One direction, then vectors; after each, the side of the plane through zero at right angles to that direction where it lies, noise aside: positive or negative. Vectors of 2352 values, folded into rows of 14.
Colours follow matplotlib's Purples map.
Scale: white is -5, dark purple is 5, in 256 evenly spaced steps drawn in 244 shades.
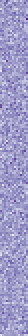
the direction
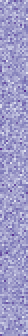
negative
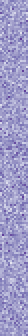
negative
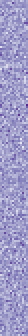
positive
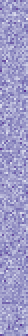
negative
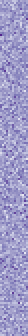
positive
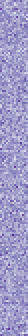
negative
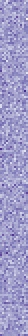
negative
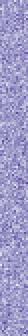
positive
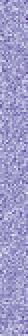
positive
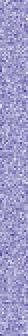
negative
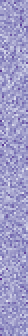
negative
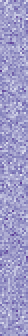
negative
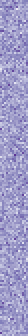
positive
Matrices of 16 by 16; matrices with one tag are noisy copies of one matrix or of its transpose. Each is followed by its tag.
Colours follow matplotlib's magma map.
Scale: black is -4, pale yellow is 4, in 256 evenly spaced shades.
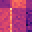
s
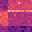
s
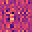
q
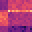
s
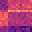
s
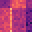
s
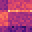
s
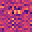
q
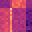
s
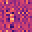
q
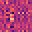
q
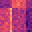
s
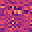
q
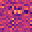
q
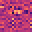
q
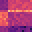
s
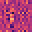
q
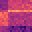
s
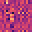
q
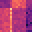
s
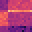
s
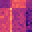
s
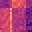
s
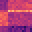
s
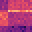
s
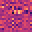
q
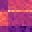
s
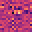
q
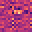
q
